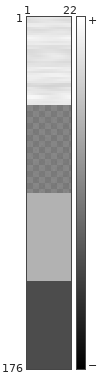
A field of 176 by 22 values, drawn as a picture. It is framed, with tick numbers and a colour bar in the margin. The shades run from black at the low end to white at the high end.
The table splits into 4 rows of 1 panel. Panel 1,1: very high, streaked across, faint in contrast. Panel 2,1: middling, checkered, faint in contrast. Panel 3,1: high, flat. Panel 4,1: low, flat.
